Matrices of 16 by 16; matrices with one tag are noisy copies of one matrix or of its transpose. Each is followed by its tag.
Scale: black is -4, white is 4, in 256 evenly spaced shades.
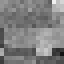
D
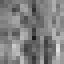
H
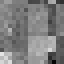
D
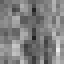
H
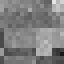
D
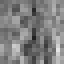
H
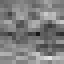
H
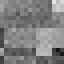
D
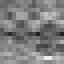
H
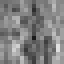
H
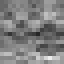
H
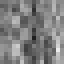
H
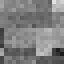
D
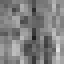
H
